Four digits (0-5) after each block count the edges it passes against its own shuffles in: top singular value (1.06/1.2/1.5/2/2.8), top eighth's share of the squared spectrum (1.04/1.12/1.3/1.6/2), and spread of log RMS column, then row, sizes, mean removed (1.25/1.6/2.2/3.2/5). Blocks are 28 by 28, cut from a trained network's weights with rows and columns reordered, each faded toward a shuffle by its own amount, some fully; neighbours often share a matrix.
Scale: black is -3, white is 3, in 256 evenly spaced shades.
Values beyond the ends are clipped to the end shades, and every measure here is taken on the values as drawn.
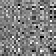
3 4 2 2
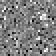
0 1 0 0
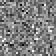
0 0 0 0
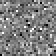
0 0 0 0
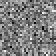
0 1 0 0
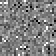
0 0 0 0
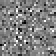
3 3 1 1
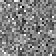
0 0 0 0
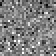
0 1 0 0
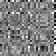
3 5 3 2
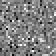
0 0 0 0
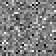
2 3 1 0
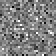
0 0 0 0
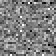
2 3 0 1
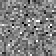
1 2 0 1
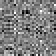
3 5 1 2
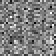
3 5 1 1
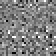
2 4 1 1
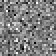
1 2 0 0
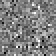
1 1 0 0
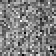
1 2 1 0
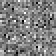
1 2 0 0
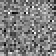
2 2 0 1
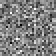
1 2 0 0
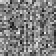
3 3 0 0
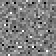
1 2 0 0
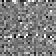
2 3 0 2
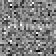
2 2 1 0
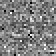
1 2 1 0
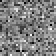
1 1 0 0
